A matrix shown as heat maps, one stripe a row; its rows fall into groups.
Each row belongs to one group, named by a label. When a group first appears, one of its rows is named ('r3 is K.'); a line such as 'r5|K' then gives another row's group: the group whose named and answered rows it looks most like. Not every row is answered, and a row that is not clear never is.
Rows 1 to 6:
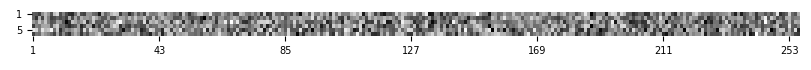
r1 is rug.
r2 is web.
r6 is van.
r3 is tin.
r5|tin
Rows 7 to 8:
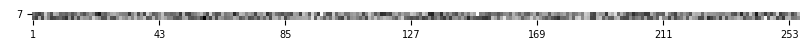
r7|rug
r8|web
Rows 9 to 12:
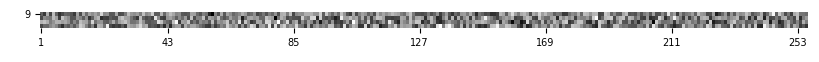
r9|web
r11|tin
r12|van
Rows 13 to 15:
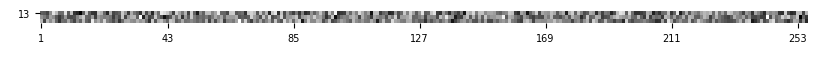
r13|rug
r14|van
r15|web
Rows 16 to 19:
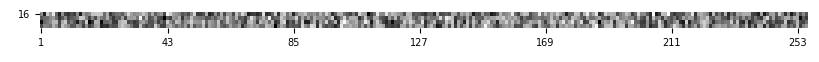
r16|web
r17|van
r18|rug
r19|rug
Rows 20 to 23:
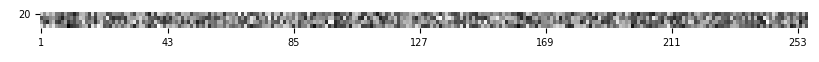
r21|van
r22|van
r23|tin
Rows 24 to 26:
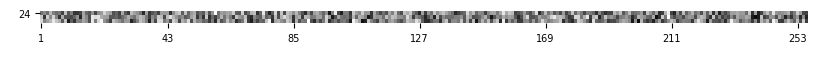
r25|web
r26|tin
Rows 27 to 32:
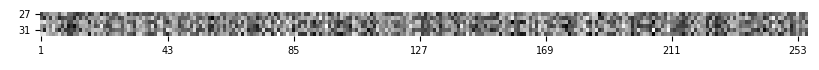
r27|rug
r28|web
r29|tin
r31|web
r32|tin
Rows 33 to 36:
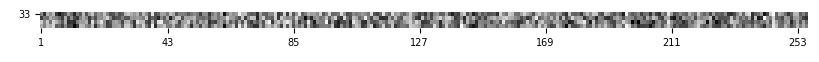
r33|web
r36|tin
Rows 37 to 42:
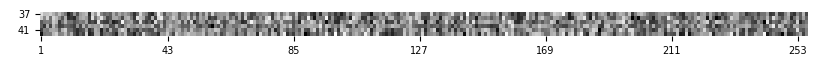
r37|tin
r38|tin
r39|rug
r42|rug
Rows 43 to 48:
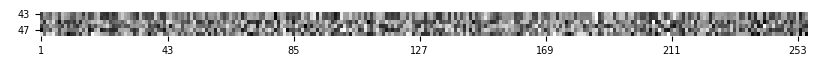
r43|rug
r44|rug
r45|web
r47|rug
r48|web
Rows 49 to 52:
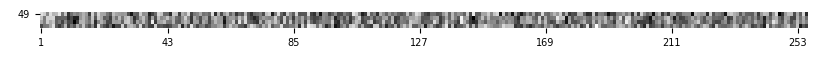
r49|tin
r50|tin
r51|tin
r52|van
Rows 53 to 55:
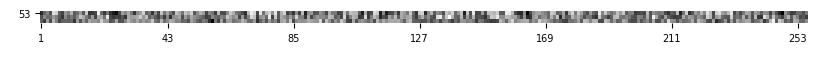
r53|rug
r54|van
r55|web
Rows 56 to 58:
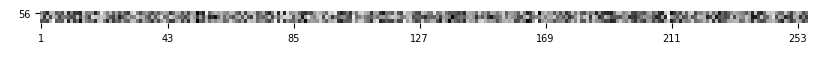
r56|van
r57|web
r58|van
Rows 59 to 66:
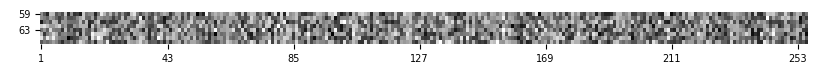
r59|van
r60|van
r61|rug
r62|tin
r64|web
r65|tin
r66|van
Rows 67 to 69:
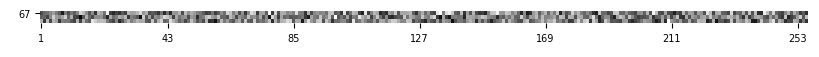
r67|van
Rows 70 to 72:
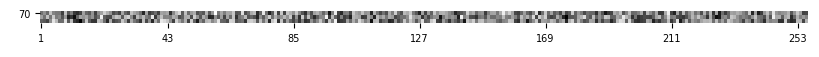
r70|van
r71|tin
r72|rug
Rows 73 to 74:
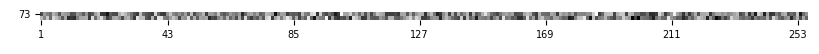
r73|rug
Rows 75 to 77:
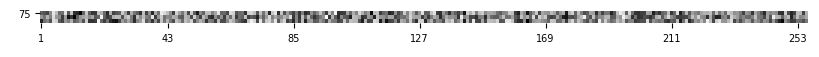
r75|rug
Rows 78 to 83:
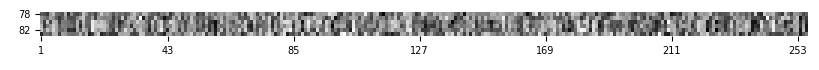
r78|van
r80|web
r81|web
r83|rug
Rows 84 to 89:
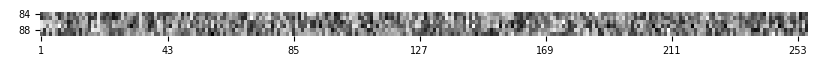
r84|van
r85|rug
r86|tin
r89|web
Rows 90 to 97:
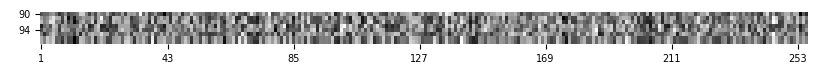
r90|van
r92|tin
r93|rug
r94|rug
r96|tin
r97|tin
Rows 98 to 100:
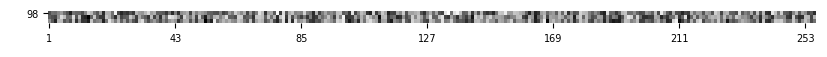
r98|van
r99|rug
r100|van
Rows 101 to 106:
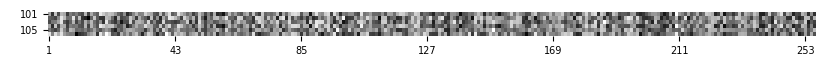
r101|web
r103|van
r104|web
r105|rug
